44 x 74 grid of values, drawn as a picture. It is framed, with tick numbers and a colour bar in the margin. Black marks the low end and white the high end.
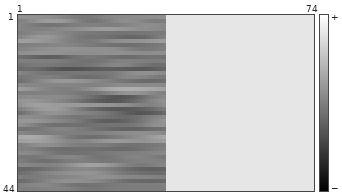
It is made of 1 by 2 panels. Panel 1,1: middling, streaked across. Panel 1,2: very high, flat.
